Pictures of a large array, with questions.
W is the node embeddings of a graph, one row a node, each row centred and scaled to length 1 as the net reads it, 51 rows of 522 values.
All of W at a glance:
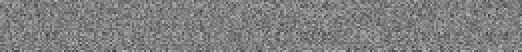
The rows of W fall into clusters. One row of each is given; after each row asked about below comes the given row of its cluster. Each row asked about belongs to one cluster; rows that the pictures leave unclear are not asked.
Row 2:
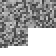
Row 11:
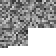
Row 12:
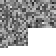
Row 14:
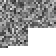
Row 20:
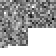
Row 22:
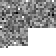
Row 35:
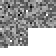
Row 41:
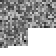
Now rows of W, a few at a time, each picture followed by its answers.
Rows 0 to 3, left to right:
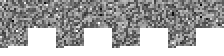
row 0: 14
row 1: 12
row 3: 12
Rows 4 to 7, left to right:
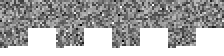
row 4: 35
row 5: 35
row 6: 35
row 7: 2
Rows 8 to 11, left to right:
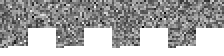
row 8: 12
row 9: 14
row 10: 22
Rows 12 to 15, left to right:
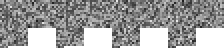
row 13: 11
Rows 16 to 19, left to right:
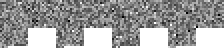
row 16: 20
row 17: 14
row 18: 12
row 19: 41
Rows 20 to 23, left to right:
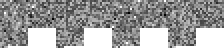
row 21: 11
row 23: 20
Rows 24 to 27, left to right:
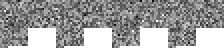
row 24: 22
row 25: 12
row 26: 41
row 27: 20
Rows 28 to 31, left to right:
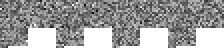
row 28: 11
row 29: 22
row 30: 20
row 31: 22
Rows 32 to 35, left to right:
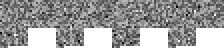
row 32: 35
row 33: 35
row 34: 2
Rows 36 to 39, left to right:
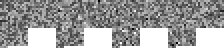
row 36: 41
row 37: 2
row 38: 35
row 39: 35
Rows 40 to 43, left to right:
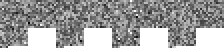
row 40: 22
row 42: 2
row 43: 20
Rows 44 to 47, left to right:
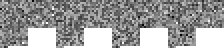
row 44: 22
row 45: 41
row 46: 12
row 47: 11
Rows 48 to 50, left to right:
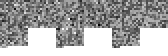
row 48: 41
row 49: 2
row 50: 11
